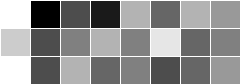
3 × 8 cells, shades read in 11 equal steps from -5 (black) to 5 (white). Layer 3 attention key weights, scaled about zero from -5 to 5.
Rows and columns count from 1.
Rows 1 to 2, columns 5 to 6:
2 -1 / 0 4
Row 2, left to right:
3 -2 0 2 0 4 -1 0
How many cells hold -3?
0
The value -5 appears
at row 1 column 2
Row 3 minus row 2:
2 0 2 -3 0 -6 0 1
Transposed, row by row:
5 3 5 / -5 -2 -2 / -2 0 2 / -4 2 -1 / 2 0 0 / -1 4 -2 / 2 -1 -1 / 1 0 1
